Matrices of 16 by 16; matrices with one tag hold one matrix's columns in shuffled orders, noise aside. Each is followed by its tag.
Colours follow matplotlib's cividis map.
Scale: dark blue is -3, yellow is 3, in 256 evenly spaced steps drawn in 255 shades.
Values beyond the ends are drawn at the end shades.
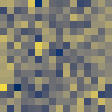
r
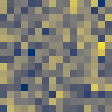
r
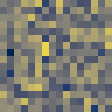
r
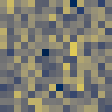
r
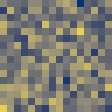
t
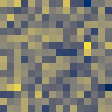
r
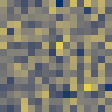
r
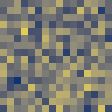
t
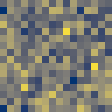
t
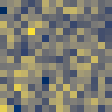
t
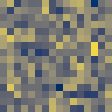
r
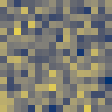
t
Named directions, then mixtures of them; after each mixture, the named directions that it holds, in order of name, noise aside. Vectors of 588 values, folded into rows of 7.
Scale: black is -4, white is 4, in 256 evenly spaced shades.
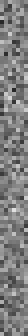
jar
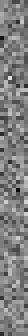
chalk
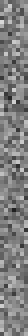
jar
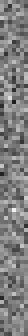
chalk, jar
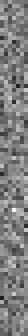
chalk, jar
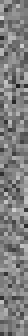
chalk, jar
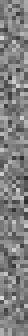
chalk, jar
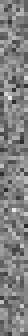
chalk, jar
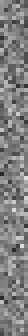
chalk, jar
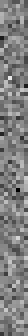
chalk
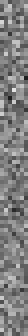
jar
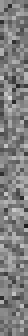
chalk, jar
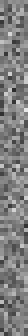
jar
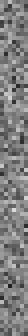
chalk, jar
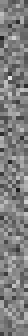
chalk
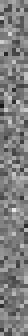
jar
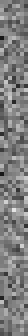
chalk, jar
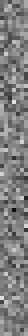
chalk, jar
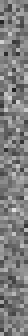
jar
